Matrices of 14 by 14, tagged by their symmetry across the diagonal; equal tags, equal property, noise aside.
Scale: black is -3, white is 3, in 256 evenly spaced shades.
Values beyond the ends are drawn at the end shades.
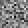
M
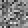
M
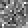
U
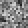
U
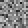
M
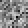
U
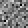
U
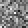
M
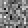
M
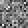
U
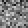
M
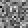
M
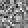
U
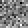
M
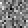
M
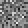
U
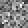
U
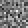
M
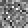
U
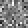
M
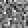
M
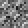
U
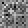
U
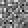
U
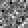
U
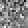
M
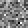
M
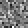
M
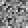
U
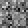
U
